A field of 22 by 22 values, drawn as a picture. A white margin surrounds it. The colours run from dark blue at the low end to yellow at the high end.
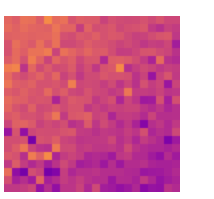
There is an overall slope up to the top left. The bottom right is the ninth with the lowest average. The texture is fine-grained noise. Neither half mirrors the other. An odd patch, rougher than its surroundings, sits in the bottom left.
